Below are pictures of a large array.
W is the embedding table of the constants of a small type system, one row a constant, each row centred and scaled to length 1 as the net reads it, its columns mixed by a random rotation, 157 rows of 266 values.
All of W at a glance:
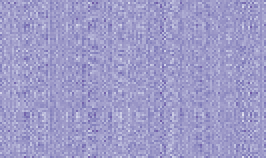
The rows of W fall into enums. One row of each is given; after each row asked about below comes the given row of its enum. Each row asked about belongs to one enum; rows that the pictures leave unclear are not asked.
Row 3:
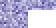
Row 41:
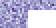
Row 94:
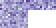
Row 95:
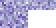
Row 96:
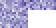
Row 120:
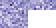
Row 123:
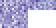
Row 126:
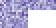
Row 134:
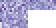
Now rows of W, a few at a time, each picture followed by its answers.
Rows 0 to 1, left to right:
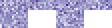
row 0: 123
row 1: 120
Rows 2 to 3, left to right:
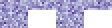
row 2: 3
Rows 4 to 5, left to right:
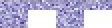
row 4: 41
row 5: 120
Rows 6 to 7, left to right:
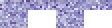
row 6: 94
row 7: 120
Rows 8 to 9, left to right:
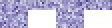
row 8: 3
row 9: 96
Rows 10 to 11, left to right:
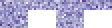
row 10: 95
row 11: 94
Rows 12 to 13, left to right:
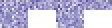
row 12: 123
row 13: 134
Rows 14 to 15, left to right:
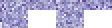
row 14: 134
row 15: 94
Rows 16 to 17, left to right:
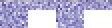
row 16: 95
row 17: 134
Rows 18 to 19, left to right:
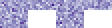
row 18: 41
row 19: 3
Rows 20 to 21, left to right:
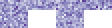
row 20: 3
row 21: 94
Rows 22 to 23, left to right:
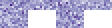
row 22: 120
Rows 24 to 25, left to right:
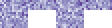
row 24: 126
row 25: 96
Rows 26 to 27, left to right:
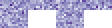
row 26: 120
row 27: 94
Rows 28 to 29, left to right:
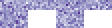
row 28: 95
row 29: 120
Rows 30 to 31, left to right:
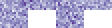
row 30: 96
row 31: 95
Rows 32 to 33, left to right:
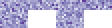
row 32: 41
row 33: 94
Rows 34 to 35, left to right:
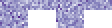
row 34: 95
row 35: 134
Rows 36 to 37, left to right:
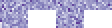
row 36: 134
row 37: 41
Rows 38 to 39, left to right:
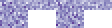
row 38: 95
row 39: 95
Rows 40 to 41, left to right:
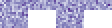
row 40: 126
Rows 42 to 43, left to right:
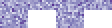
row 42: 41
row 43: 126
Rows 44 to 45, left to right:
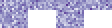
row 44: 123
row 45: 120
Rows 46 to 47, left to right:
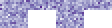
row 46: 94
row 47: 3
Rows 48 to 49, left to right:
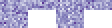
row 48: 3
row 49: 123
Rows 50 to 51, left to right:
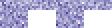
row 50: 95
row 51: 95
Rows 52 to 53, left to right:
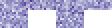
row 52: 96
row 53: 3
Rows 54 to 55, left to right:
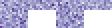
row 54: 41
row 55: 95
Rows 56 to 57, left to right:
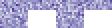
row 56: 41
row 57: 126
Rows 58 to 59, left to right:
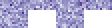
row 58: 120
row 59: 96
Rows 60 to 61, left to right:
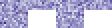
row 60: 3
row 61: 126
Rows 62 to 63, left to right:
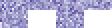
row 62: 134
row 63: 3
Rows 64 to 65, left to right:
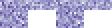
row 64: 95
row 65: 95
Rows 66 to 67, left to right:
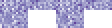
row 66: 123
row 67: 123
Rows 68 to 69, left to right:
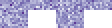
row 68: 120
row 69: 123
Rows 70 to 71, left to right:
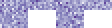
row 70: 123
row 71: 95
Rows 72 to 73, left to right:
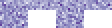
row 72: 95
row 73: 41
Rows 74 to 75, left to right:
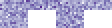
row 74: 94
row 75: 95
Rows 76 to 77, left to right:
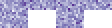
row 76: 96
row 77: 41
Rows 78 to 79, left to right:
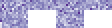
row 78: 134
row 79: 120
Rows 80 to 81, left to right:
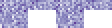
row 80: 123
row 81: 123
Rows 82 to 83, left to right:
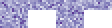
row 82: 41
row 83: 3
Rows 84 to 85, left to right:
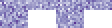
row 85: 123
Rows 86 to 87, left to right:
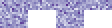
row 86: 41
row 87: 120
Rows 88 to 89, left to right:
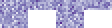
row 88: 123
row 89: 3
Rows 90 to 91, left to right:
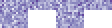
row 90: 123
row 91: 126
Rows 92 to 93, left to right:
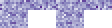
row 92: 94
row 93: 94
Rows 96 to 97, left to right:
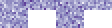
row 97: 95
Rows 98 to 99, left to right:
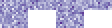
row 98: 123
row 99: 3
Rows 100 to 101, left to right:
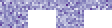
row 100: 95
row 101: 120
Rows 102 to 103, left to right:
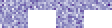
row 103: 41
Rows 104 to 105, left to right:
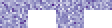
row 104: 41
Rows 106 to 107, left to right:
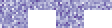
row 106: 123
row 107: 95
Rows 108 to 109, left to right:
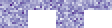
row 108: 120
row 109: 3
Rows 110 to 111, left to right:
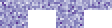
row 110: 95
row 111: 3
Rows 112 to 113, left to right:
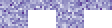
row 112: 120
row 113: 96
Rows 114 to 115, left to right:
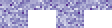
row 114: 120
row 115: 120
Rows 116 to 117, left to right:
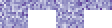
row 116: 126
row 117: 96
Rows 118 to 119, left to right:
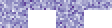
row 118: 96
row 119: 3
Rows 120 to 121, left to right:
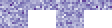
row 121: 94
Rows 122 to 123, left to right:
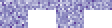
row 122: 95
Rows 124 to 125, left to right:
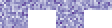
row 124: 126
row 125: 3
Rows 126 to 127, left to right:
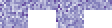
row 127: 134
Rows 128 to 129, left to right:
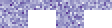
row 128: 120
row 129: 95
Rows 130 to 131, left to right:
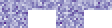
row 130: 3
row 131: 3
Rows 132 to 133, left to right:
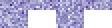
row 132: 120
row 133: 123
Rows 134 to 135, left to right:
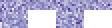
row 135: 41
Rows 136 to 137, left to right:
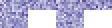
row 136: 126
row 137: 94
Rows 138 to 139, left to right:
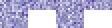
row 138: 126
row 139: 123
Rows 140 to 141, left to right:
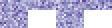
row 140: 3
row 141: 94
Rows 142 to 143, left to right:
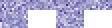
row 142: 134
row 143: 120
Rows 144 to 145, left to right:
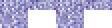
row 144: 123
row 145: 123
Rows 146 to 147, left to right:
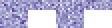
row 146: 41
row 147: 123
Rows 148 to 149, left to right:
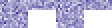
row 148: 3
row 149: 134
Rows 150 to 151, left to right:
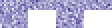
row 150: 123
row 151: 41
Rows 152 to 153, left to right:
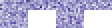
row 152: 94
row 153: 41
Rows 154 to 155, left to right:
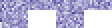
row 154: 134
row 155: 3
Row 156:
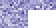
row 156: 120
